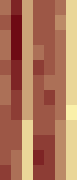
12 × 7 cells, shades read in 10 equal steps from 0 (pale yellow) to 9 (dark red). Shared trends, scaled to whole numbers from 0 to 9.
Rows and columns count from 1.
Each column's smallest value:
5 5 1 5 5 4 0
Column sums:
68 87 28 76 75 55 11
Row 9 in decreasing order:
6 6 6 6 4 1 1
